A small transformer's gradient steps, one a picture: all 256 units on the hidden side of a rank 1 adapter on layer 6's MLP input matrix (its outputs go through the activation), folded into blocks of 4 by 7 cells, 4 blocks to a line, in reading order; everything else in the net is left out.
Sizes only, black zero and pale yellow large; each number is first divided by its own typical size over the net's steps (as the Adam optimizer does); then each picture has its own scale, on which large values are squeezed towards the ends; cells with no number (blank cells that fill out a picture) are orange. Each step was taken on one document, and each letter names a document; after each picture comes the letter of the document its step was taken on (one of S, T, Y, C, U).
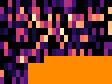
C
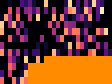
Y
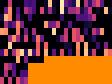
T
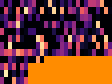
T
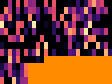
Y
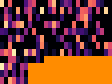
T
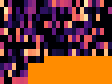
T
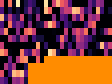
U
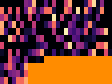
Y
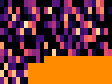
U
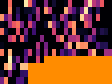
Y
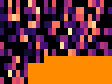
U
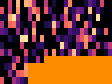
U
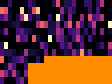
C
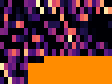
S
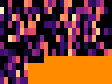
U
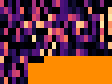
C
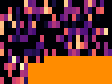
Y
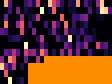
S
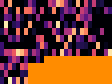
T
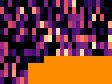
C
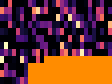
C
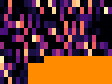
S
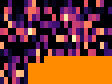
U
